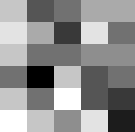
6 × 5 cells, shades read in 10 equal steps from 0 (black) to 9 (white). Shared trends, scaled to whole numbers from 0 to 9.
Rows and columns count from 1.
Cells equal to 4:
7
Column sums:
42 24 31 33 22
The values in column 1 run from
4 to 9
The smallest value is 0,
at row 4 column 2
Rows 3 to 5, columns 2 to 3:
4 4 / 0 7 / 4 9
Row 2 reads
8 6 2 8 4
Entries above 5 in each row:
3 3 1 1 2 3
